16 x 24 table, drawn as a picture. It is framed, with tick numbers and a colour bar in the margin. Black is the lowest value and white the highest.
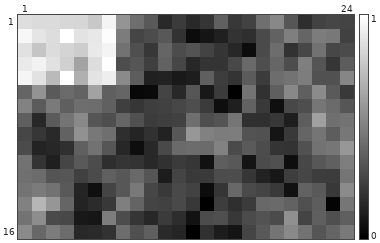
The values are skewed, with a long tail toward high values. Neither half mirrors the other. The ninth with the highest average is the top left. An odd patch, higher than its surroundings, sits in the top left.
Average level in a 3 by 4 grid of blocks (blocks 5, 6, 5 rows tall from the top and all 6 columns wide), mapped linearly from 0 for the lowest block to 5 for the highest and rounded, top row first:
5 2 0 1
1 0 1 1
1 1 0 1
